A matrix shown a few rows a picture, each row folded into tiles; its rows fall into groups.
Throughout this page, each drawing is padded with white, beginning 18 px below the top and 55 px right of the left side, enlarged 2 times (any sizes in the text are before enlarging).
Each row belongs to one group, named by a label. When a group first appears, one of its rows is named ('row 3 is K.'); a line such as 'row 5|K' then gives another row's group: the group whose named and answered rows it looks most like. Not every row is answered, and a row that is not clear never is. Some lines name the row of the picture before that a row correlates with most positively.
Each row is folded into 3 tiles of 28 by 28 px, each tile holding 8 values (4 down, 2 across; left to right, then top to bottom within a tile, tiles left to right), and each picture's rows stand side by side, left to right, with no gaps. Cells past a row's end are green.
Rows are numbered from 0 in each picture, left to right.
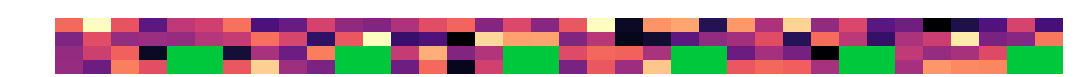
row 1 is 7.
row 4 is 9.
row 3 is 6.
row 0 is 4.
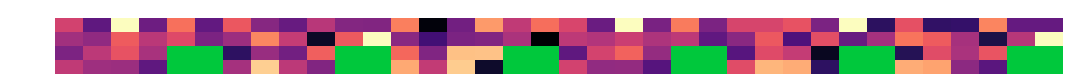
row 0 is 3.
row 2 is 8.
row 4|9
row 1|7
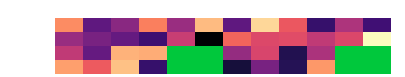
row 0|8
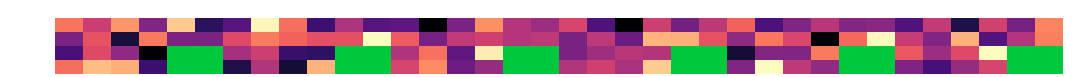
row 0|9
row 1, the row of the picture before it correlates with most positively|1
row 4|7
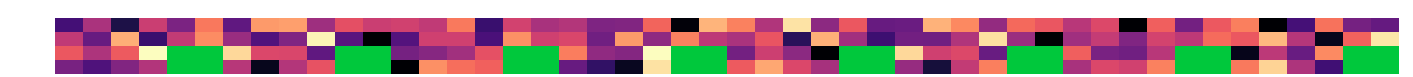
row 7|7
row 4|9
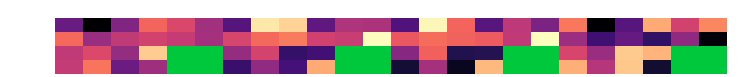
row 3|8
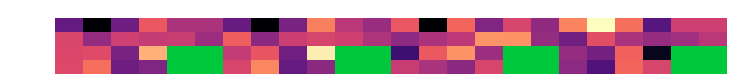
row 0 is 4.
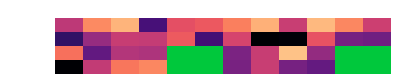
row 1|6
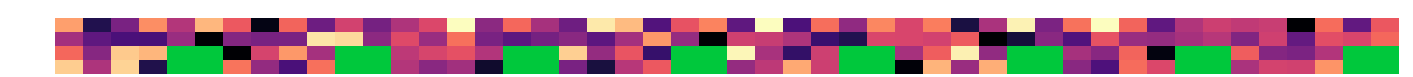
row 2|3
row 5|6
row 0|8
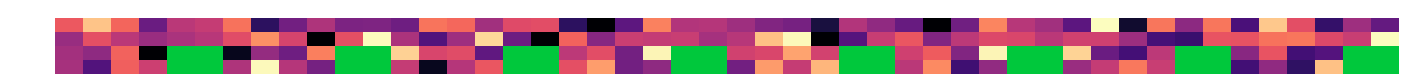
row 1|7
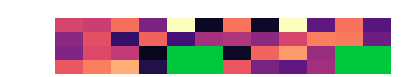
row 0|9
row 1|3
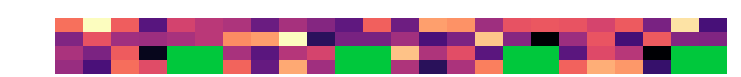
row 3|9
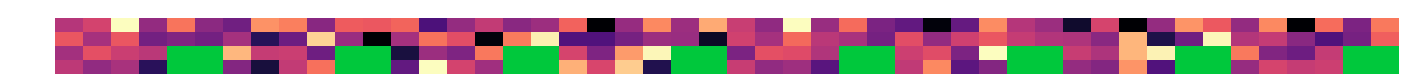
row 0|3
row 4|3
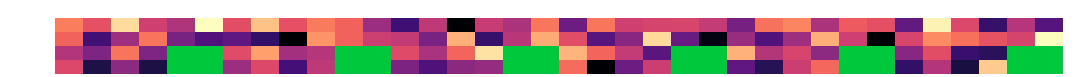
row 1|6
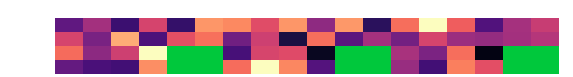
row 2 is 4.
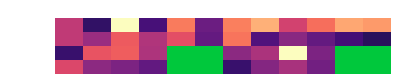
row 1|6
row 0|3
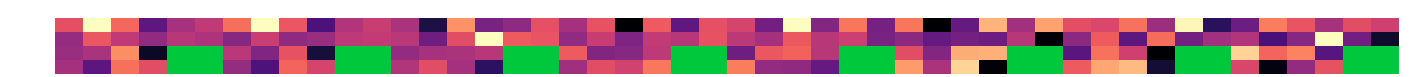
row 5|8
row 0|4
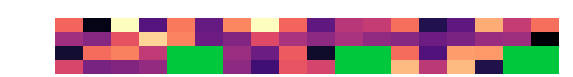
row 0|3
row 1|4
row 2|8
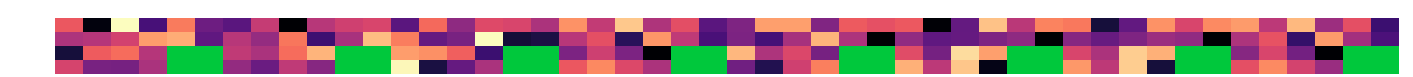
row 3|9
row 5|8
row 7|9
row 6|8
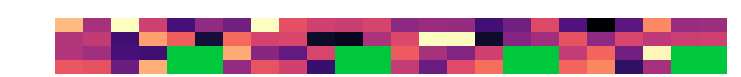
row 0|9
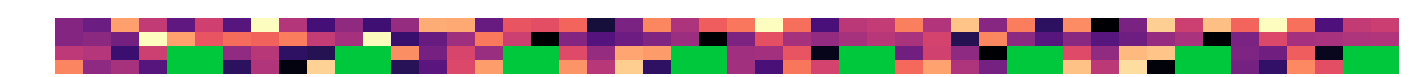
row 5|9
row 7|4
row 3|8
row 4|4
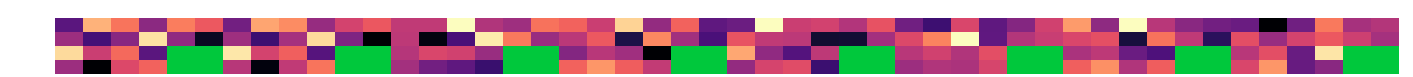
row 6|9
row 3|9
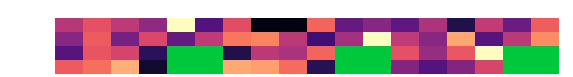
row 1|7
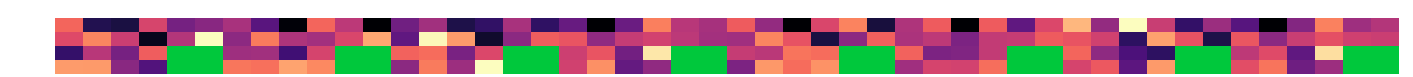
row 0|7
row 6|9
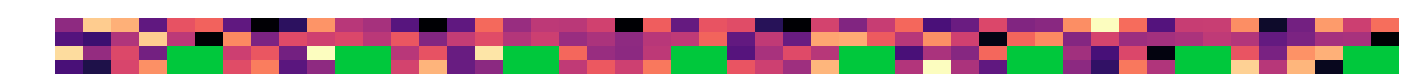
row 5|7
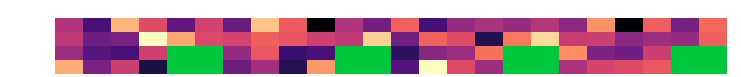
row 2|7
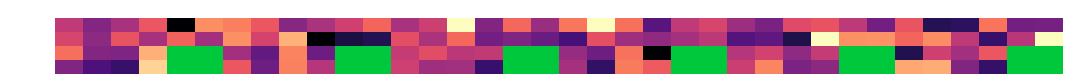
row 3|4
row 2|3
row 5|7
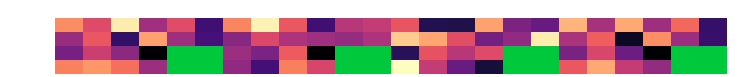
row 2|7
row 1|4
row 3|9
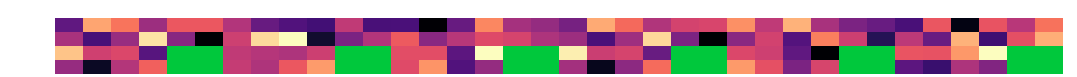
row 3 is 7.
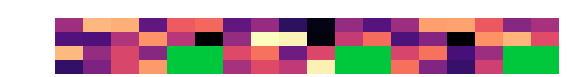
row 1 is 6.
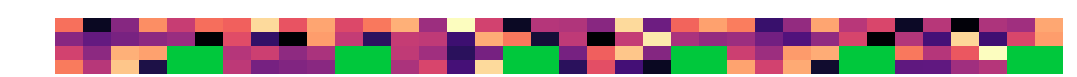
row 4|8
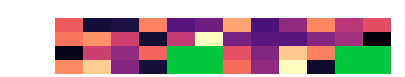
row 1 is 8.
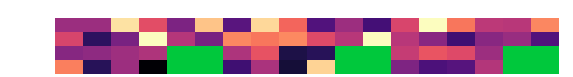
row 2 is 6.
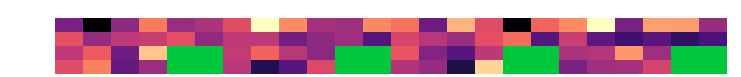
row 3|6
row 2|9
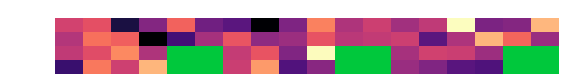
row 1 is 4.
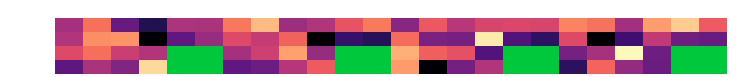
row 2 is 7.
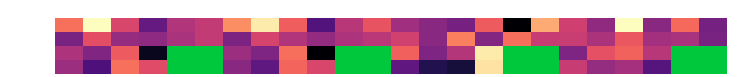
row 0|4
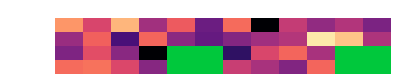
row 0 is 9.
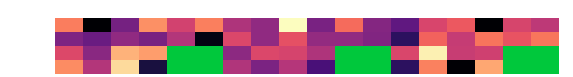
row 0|8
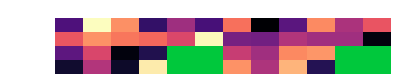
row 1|8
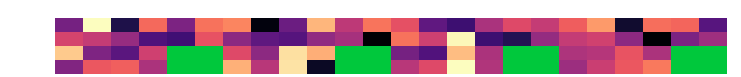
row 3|6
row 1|8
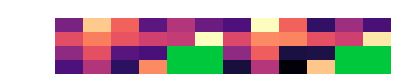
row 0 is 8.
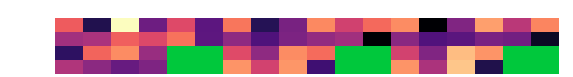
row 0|3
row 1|8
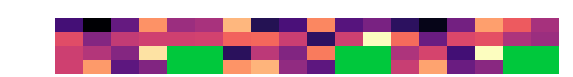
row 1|7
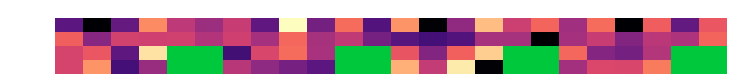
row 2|8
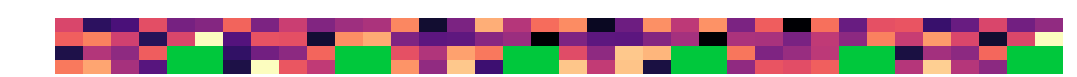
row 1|7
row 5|7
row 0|7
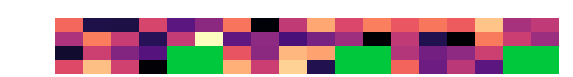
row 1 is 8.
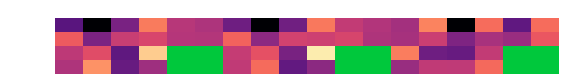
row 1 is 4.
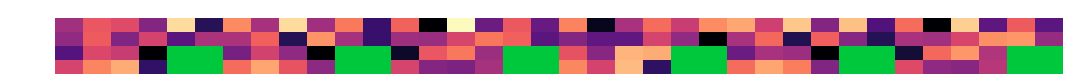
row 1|9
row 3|8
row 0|9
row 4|9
